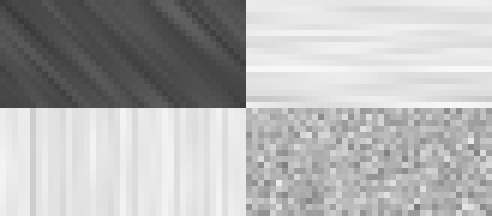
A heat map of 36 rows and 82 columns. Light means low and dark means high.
The table splits into 2 rows of 2 panels. Panel 1,1: high, slanting down to the right, faint in contrast. Panel 1,2: very low, streaked across, faint in contrast. Panel 2,1: very low, streaked downward, faint in contrast. Panel 2,2: low, fine-grained.
